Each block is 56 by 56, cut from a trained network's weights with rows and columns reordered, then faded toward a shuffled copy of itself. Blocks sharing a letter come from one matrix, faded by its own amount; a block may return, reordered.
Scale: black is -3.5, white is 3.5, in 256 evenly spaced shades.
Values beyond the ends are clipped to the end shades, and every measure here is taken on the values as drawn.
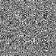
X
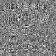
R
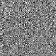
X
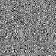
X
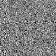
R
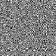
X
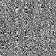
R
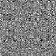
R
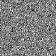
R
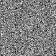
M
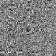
X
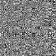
R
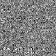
X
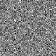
R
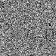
M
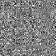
R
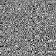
X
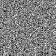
M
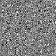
R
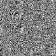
R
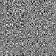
R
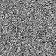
M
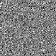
R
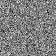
M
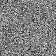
M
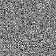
R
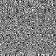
X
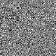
R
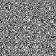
X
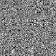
X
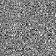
X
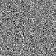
R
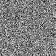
M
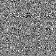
X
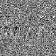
X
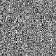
R
